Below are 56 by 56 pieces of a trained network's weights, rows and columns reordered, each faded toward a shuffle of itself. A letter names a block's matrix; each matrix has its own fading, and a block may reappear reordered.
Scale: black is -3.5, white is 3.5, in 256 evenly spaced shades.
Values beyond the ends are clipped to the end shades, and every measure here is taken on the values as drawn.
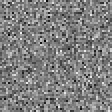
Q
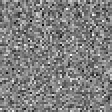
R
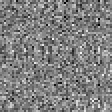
R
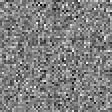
R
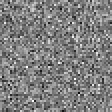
R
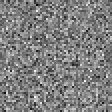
R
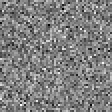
Q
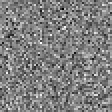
R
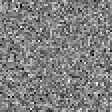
Q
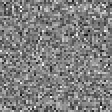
R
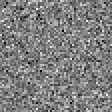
Q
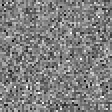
Q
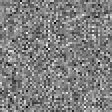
R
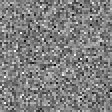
Q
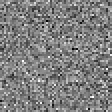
R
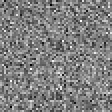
R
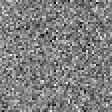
Q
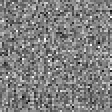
R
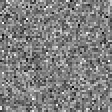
Q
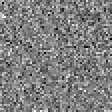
Q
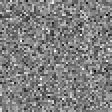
Q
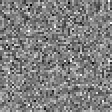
Q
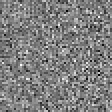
R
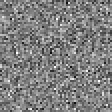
R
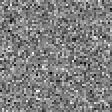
Q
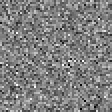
Q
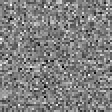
R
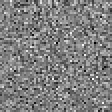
R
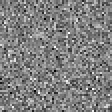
Q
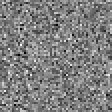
R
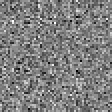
R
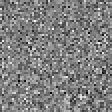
R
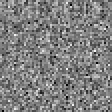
R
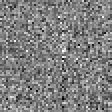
R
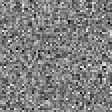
R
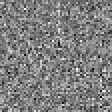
R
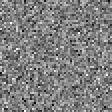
Q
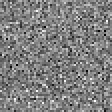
Q
